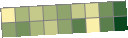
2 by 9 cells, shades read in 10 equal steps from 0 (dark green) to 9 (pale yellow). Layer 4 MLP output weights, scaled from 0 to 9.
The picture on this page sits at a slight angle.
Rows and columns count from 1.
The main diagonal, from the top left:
9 4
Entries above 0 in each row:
9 8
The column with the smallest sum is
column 9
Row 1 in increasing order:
2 4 5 6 6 7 7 8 9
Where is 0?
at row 2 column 9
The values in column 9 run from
0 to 2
